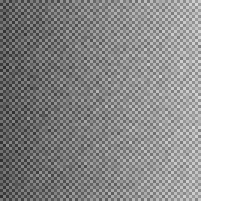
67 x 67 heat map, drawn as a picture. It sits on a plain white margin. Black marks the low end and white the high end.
Average level on the scale: 50%. Slope: up to the right. Grain: checkered. Odd rows or columns: none.
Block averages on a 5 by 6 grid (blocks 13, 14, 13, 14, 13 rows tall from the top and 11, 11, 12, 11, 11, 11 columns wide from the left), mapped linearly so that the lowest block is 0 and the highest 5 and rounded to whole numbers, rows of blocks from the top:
0 1 2 3 4 5
0 1 2 3 4 5
0 1 2 3 4 5
0 1 2 3 4 5
0 1 2 3 4 5
